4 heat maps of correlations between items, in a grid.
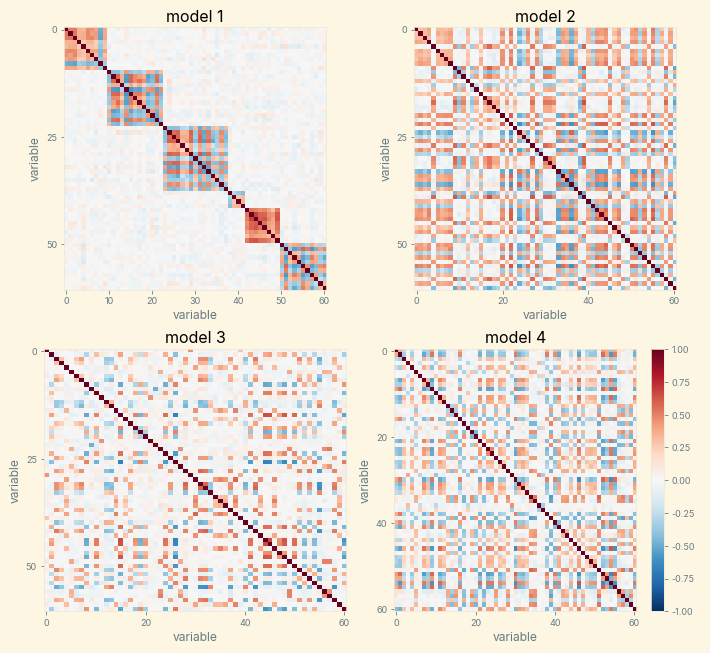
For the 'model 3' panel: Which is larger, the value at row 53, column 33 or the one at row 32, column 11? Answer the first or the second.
the second
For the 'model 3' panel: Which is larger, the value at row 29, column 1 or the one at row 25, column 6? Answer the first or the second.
the second
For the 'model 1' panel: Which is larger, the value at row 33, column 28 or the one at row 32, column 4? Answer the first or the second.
the first
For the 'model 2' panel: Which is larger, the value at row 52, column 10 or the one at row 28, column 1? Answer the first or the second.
the second
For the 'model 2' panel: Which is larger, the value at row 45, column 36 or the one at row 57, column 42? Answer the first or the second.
the second
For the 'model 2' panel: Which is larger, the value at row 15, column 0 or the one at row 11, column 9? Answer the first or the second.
the second
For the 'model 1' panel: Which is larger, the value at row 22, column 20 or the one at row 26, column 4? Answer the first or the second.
the first
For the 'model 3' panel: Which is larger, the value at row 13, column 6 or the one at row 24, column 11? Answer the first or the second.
the second
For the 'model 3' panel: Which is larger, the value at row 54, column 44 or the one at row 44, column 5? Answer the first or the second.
the second
